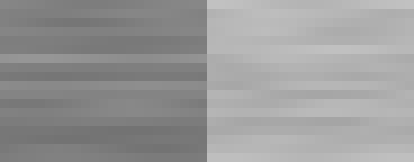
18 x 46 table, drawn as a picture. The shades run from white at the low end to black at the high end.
The table splits into one row of 2 panels. Panel 1,1: middling, streaked across, faint in contrast. Panel 1,2: low, streaked across, faint in contrast.
